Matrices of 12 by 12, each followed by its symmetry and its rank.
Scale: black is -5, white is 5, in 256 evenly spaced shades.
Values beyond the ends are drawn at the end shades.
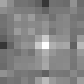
symmetric, rank two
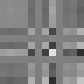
symmetric, rank one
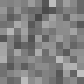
neither, full rank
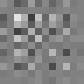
symmetric, rank two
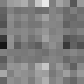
antisymmetric, rank two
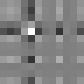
symmetric, rank one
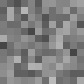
neither, full rank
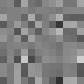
antisymmetric, rank two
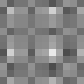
symmetric, rank one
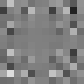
antisymmetric, rank two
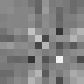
symmetric, rank two
